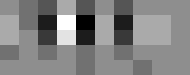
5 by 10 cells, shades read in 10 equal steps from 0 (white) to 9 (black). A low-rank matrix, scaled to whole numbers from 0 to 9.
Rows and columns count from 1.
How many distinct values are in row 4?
2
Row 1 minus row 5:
0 1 2 -1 1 0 2 -1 0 0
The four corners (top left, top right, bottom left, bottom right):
4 4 4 4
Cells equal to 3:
9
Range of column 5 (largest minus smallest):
4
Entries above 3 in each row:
9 5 5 10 10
